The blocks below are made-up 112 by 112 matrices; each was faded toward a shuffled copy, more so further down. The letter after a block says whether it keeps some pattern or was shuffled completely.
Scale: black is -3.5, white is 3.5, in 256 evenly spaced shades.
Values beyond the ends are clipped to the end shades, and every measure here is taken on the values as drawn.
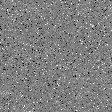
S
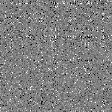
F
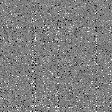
F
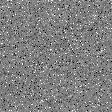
S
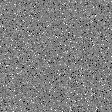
S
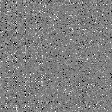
F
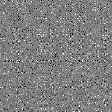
F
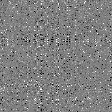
F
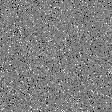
S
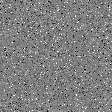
S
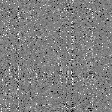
F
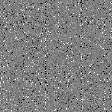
F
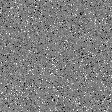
S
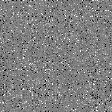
F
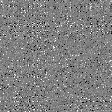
F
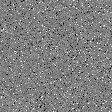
S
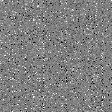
F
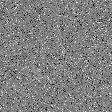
S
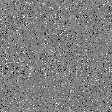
F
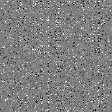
F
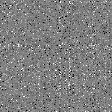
F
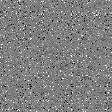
F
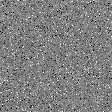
S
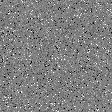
S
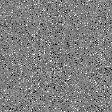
F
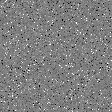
S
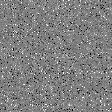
F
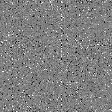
F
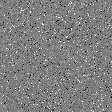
S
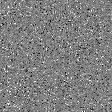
S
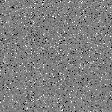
F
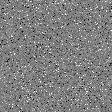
S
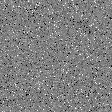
S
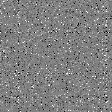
F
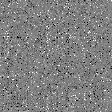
F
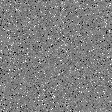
S
